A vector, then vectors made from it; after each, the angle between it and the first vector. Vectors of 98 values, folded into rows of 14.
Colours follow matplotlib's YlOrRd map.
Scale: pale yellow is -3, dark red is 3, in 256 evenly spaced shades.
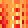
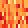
orthogonal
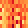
nearly opposite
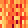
nearly opposite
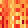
nearly parallel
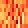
partly opposed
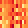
nearly opposite
